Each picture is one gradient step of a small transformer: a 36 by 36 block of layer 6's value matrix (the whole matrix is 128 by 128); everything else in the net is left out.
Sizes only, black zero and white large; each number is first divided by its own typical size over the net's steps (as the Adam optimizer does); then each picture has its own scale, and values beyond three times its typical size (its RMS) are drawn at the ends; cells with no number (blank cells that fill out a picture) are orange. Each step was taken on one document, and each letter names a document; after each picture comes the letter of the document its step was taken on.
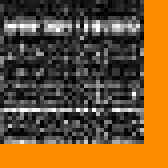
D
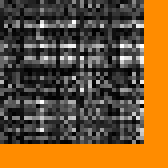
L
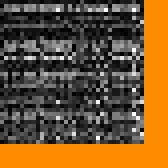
L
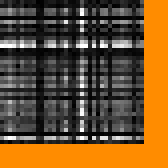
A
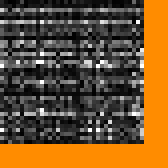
L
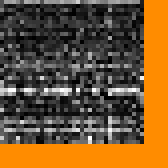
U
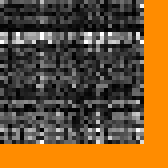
L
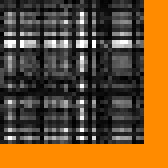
A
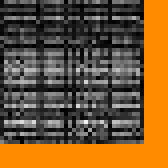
D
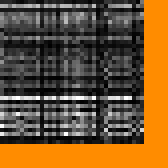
U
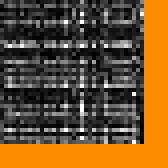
A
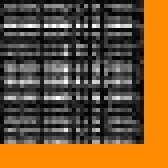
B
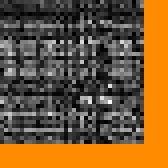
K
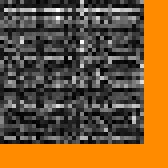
D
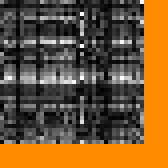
L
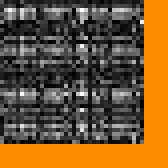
D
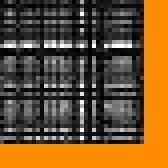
A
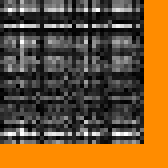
B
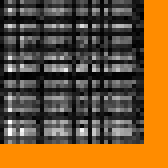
B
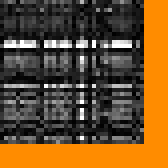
A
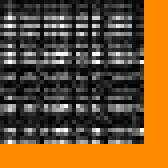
B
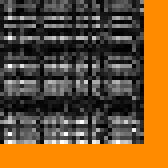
B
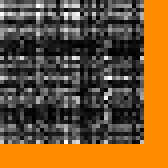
U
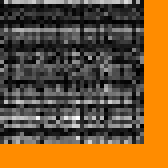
U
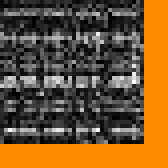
D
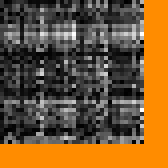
K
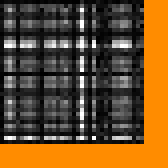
A
